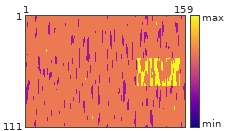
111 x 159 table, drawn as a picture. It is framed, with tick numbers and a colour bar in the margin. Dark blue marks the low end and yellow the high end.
There is no overall slope. The halves do not mirror each other. The middle right is the roughest part. The grain runs up and down. The middle right is the ninth with the highest average. An odd patch, higher than its surroundings, sits in the middle right.
